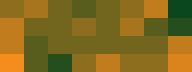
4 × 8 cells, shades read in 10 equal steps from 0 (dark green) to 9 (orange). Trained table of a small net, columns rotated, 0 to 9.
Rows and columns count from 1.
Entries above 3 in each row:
6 6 7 6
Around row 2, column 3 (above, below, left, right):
4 4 4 5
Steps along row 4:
down down up up down same up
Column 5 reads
4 4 4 7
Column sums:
28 16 13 17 19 20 19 16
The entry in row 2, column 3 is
4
